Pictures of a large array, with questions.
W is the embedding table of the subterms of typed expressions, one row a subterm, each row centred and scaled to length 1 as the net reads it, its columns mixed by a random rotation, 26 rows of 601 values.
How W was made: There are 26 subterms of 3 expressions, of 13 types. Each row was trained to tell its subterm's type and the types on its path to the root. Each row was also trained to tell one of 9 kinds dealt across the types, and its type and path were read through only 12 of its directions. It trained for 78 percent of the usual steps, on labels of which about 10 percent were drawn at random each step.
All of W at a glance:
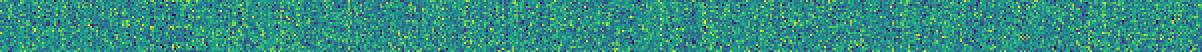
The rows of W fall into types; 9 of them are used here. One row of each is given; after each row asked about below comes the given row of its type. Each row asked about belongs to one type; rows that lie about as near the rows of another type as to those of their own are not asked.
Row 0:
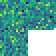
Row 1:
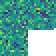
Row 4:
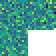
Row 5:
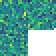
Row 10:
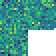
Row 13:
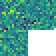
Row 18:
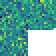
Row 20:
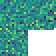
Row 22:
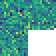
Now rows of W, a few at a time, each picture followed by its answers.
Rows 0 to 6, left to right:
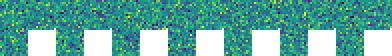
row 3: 5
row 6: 10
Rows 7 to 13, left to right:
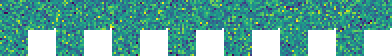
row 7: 1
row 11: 10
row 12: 10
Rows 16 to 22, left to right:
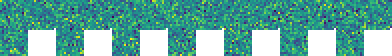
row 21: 1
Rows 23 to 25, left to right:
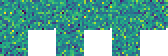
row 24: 22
